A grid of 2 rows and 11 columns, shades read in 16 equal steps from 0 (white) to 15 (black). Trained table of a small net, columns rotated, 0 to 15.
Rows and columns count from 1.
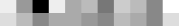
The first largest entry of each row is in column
3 3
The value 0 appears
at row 1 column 11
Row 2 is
2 4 7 5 5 6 7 4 5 7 2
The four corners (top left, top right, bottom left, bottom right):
1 0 2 2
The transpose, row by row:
1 2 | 6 4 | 15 7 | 1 5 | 5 5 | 4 6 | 8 7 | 3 4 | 4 5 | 7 7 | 0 2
